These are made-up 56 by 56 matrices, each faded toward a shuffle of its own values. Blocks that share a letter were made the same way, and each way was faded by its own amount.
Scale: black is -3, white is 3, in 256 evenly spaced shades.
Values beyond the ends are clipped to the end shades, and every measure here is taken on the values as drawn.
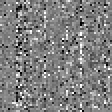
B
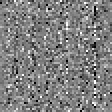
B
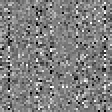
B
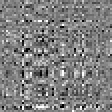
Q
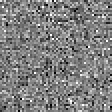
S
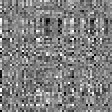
Q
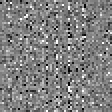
B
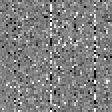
B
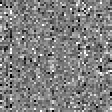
B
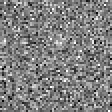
S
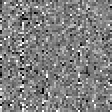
B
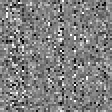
B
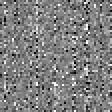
B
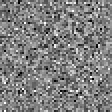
S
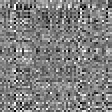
Q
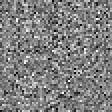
S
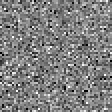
S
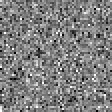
S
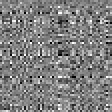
Q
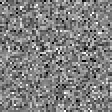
S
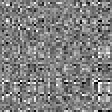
Q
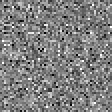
S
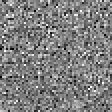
S
